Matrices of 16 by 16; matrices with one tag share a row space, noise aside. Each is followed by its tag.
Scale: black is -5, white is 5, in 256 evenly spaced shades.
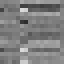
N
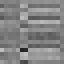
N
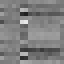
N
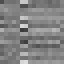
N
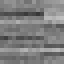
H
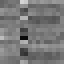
N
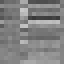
N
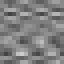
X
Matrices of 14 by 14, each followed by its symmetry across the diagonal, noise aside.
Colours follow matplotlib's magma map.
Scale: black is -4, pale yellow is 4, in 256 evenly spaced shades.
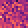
antisymmetric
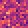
neither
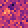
antisymmetric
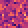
antisymmetric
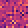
antisymmetric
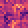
antisymmetric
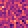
neither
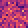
neither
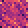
antisymmetric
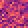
neither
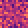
antisymmetric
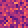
neither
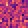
neither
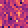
neither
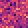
neither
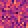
neither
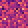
neither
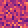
neither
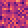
antisymmetric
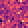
antisymmetric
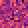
neither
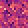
antisymmetric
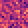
antisymmetric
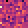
antisymmetric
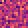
antisymmetric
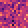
neither
